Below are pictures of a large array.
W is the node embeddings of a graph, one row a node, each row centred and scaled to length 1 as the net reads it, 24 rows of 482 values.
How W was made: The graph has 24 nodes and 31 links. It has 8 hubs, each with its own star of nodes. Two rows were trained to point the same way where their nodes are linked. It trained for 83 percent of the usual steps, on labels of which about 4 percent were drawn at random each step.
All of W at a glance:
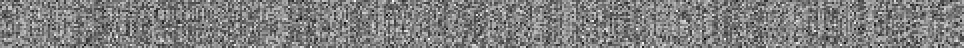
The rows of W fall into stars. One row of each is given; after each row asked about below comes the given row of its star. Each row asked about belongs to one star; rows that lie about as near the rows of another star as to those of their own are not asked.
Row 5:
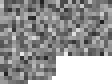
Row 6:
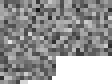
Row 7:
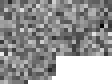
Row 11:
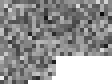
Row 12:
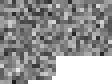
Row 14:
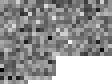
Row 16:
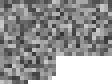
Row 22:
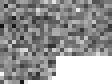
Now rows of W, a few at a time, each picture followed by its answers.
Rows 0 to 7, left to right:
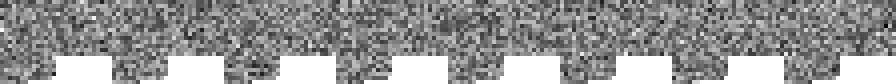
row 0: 16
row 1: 14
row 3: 12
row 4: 22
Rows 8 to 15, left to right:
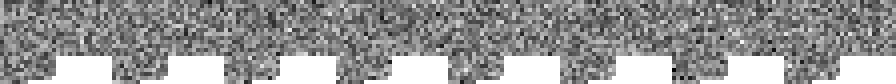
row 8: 5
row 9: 7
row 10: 14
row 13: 11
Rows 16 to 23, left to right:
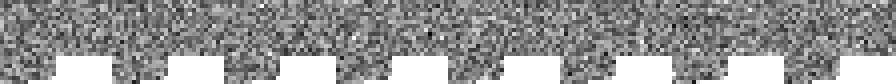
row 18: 6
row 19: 22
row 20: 7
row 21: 5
